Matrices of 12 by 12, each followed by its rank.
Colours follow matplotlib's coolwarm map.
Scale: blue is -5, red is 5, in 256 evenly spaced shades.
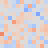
full rank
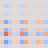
one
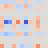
two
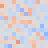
full rank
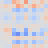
two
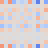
two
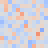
full rank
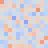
full rank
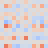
two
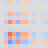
one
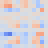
two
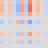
one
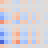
one
